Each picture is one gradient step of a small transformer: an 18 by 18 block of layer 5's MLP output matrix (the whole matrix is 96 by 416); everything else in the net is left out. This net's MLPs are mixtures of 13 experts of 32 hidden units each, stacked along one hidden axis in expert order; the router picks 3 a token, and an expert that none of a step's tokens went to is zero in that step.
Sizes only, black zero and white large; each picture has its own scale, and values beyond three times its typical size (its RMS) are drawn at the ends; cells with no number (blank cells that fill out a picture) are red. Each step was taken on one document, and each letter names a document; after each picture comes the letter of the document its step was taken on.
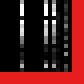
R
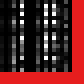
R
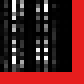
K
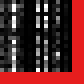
K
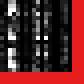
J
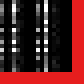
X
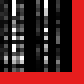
K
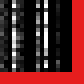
X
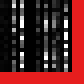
R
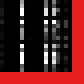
R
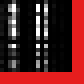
J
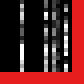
R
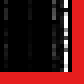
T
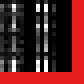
X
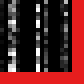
J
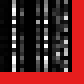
K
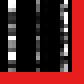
J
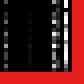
T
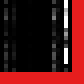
T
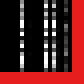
R
